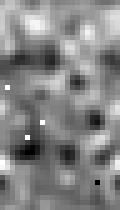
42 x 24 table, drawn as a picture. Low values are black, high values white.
Odd rows or columns: none. Average level on the scale: 50%. Histogram: bell-shaped. Grain: blotchy. Lone odd cells: 4, 3 higher and 1 lower than their neighbours. Mirror symmetry: none.
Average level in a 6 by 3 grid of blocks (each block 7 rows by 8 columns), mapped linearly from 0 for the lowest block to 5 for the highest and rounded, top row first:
5 4 5 / 1 2 3 / 2 3 3 / 2 2 2 / 1 0 3 / 2 2 1
